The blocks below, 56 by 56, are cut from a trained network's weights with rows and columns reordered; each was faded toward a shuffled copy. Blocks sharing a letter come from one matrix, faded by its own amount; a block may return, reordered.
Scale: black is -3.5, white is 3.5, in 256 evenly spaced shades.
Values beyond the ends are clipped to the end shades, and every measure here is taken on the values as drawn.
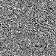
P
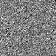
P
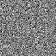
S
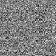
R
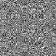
R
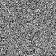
S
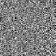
R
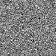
P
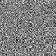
R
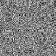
R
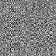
R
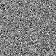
S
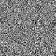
R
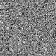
S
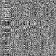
R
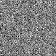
P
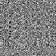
R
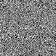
P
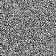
S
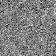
S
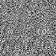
R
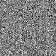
S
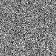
S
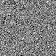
S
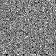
P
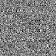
R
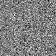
S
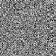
R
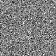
P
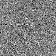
P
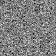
S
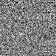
P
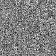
P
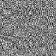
R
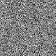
R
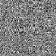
R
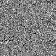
P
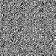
R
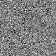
P
